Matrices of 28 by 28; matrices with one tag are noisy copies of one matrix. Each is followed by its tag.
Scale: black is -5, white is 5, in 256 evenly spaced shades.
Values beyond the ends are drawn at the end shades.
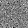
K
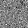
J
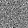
K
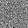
K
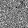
J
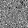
J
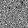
J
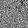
J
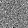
K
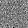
K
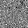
J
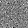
K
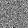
K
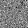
J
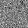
J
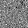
J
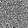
K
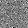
K
